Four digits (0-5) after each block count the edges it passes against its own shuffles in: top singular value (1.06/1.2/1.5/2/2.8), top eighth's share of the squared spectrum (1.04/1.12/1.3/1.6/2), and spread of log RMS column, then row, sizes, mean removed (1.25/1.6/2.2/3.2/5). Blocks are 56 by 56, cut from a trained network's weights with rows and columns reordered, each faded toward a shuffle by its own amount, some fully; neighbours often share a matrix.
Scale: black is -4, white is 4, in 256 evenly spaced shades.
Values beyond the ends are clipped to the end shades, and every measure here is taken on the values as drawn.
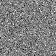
0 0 0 0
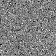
1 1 0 1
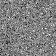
0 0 0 0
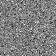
0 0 0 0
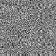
4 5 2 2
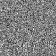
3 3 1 1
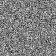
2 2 0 0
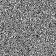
0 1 0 0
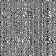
3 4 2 3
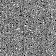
1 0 0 0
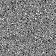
0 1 0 0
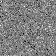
0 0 0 0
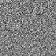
3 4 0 2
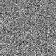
2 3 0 1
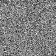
1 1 0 0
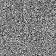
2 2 0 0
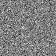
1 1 0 0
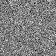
0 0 0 0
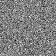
1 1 0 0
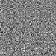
3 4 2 2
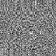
4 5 2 2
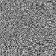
3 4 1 2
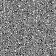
1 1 0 0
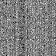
3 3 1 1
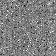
1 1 0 0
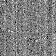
3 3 0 1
